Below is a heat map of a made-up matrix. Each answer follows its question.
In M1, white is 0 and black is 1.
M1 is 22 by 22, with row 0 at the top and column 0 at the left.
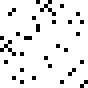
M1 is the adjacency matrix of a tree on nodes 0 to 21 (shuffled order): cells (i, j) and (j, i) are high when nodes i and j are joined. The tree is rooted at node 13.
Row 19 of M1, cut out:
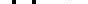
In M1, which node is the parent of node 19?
3
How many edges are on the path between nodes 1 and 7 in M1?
10
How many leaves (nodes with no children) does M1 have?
8
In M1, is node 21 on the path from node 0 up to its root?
no
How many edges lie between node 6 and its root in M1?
6
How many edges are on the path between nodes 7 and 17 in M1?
8
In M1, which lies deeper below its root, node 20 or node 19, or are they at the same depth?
the same depth
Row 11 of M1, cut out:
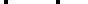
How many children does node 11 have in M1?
1
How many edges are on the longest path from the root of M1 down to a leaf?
6
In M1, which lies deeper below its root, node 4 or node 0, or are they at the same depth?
the same depth
